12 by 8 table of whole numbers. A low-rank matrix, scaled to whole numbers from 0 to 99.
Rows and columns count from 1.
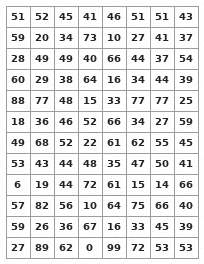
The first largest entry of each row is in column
2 4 5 4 1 5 2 1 4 2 4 5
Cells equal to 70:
0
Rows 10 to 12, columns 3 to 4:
56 10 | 36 67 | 62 0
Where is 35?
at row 8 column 5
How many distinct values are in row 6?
8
